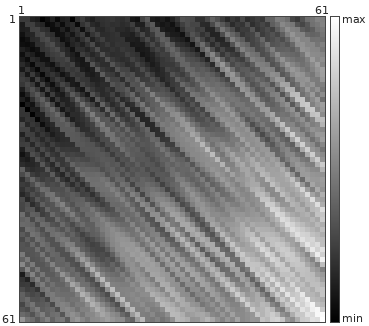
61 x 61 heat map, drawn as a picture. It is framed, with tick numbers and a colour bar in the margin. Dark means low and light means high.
The ninth with the highest average is the bottom right. The ninth with the lowest average is the top left. Neither half mirrors the other. Streaks slant down to the right. No single row or column stands out from its neighbours. Values rise toward the bottom right.
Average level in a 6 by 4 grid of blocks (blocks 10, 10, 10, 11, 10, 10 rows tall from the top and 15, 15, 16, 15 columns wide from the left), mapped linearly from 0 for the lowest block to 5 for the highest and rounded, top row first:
0012
0123
1233
1234
2345
2345
